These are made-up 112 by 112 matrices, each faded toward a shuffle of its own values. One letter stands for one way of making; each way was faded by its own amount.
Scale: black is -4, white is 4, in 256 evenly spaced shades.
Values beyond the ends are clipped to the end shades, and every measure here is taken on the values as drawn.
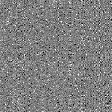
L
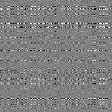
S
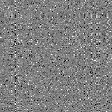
L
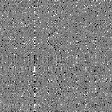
L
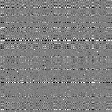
S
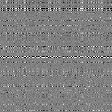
S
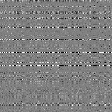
S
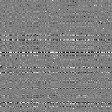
S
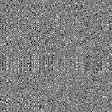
L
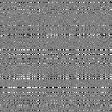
S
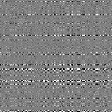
S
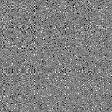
L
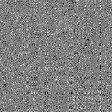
L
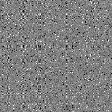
L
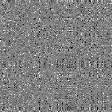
L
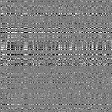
S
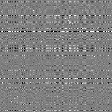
S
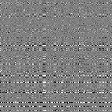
S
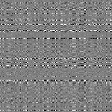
S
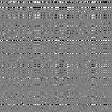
S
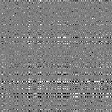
S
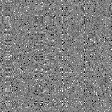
L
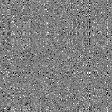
L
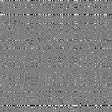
S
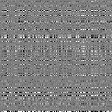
S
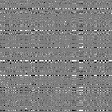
S
